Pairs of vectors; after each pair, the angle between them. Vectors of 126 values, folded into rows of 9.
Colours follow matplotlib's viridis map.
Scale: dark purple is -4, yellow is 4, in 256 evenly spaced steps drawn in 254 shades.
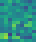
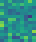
partly opposed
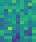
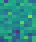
partly aligned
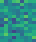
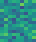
nearly parallel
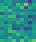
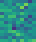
nearly parallel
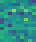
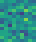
nearly parallel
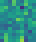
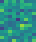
orthogonal
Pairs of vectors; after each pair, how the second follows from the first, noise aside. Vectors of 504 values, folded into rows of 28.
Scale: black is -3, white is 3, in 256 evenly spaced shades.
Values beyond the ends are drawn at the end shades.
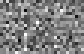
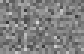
shrunk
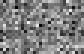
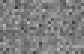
shrunk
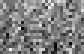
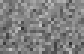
shrunk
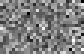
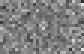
shrunk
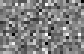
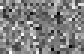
shuffled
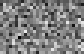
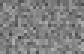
shrunk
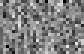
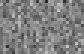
shrunk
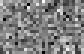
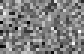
shuffled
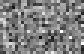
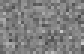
shrunk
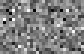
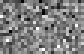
shuffled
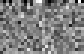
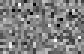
shuffled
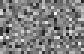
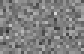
shrunk
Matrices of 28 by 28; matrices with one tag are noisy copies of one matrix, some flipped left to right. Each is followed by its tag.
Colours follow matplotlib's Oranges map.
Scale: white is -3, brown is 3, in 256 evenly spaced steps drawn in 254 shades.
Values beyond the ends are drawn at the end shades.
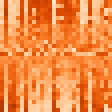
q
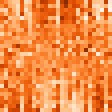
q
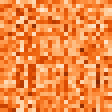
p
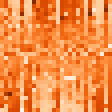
q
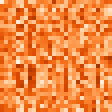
p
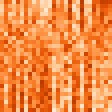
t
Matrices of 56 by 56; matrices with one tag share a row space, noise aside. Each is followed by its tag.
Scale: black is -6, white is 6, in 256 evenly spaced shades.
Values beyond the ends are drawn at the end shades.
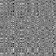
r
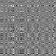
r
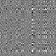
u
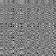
r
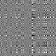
u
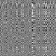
u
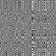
u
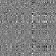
u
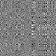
u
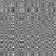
r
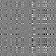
u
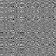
r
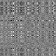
r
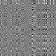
u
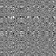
r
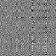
u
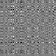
r
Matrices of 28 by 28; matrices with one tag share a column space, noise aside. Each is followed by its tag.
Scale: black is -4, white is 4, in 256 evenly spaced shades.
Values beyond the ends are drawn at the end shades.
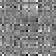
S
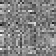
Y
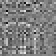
Y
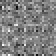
S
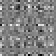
S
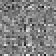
S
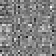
S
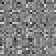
Y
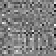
Y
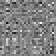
Y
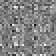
S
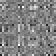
S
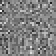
Y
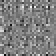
S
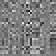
Y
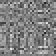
Y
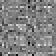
S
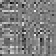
Y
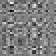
Y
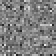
S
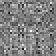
Y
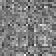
S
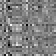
S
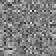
Y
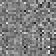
Y
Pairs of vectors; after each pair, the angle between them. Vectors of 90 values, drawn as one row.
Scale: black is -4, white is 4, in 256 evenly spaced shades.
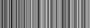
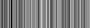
nearly parallel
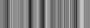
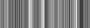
nearly opposite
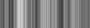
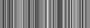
partly aligned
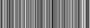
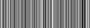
nearly opposite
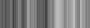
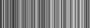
partly aligned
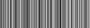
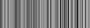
partly aligned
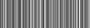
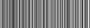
partly aligned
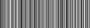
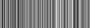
orthogonal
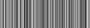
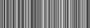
nearly opposite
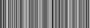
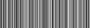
nearly parallel
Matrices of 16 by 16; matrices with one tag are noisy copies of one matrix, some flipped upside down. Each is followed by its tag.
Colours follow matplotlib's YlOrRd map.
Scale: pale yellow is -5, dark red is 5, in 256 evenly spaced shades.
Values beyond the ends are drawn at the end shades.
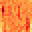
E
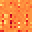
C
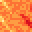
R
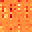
C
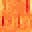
E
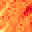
R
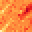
R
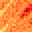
R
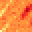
R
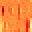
E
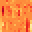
E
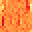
E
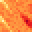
R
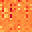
C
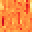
E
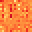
C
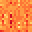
C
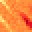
R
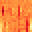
E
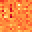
C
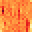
E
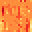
E
